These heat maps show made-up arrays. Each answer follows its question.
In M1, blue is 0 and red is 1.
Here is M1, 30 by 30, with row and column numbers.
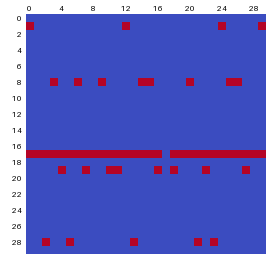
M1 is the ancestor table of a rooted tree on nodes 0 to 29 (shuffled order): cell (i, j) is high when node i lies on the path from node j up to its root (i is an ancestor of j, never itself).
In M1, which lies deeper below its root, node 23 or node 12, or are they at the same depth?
the same depth
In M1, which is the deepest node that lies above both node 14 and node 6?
8
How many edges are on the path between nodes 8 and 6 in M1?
1
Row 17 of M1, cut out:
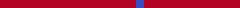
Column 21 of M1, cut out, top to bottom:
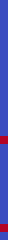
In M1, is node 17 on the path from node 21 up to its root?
yes
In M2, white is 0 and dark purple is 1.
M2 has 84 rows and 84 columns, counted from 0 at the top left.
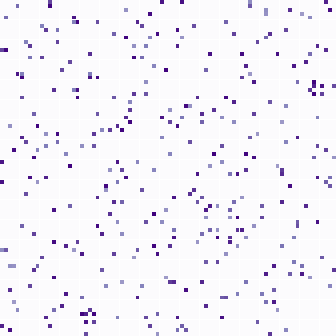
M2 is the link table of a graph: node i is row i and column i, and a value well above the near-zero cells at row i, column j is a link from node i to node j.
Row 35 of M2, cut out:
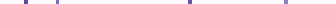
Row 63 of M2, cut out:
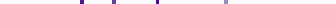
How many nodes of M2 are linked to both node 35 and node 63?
0
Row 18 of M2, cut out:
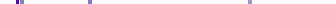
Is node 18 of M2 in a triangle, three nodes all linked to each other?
no
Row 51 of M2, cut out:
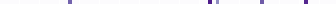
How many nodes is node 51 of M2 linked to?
5
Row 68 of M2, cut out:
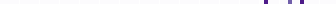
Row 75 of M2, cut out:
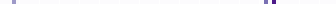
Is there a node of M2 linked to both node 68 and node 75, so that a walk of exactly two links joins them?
yes
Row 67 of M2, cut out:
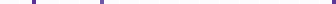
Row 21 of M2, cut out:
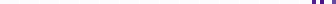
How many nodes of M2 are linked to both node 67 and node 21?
1
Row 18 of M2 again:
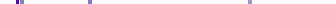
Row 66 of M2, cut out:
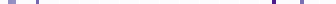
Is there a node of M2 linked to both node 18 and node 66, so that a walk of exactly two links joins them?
no
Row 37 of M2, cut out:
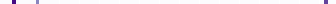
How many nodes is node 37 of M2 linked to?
3
